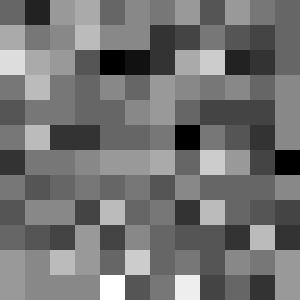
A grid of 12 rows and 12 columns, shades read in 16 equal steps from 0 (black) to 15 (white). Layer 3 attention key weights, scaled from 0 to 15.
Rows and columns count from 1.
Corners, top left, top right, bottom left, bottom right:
6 6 9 9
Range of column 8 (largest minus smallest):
14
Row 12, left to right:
9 8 8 8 15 5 7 14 4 6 3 9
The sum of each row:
84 81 74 91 74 66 84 77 78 69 97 96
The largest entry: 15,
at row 12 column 5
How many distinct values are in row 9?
7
